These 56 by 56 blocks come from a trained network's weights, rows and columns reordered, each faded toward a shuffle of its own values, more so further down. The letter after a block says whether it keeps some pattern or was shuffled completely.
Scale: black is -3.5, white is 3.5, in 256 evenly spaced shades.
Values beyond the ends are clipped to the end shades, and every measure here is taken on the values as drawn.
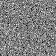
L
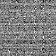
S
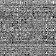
S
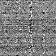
S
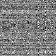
S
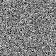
L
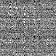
S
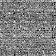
S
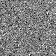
L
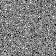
L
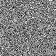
L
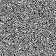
L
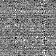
S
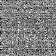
S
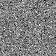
L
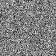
L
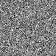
L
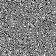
L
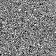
L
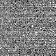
S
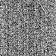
S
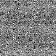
S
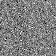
L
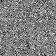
L
